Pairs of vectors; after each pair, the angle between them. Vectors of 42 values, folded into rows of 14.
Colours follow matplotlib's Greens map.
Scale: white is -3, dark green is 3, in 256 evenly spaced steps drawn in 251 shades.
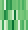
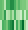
partly aligned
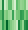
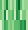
orthogonal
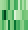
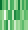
nearly opposite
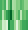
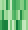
nearly opposite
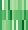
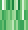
partly aligned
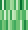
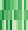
orthogonal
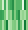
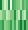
orthogonal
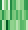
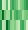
nearly parallel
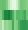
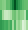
nearly opposite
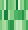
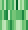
nearly parallel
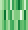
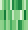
nearly parallel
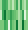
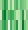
nearly parallel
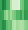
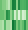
partly opposed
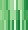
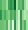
nearly opposite
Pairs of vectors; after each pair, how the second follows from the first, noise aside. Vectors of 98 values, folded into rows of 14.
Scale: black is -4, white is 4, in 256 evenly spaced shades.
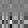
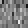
shuffled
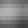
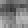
wrapped around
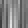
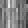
wrapped around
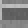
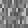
shuffled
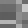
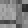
negated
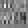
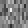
shuffled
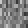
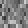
shuffled
